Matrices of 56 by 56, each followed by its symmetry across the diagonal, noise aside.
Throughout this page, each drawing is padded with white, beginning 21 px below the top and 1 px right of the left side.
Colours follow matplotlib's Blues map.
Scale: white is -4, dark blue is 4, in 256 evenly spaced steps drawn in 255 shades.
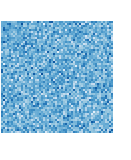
symmetric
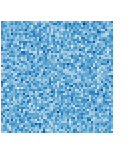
neither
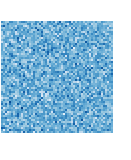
neither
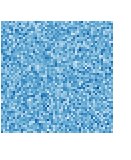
antisymmetric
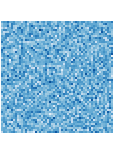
antisymmetric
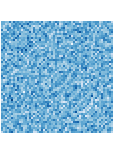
symmetric
